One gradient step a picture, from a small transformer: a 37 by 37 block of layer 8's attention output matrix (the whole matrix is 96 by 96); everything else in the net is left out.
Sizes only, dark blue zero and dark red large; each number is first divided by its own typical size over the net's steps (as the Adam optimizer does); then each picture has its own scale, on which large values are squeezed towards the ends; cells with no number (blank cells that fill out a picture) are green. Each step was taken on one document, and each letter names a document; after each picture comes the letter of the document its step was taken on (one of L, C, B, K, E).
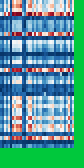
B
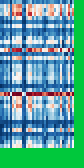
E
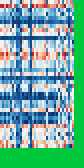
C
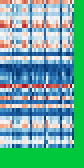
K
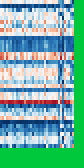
C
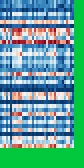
E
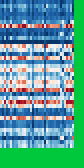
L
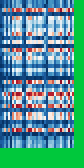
E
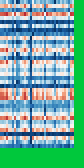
K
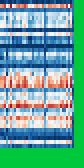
L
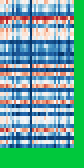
C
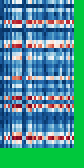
B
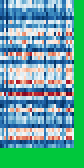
L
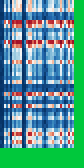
B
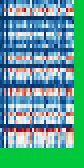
L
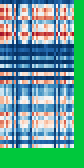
C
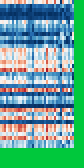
K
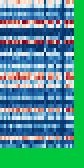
L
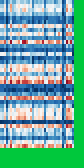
L
